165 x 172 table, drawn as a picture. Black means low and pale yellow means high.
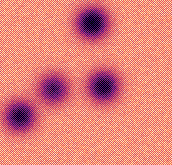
Average level on the scale: 70%. Dips: four. Odd rows or columns: none. Slope: none.
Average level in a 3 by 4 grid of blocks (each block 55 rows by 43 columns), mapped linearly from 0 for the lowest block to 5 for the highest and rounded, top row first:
5 3 1 5
3 1 0 5
1 5 5 5
